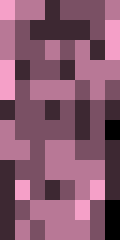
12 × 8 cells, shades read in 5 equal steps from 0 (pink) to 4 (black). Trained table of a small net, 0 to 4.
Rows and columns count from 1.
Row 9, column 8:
3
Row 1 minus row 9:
-3 -1 -1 2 1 1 1 -2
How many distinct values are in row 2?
4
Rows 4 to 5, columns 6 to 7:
1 1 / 2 1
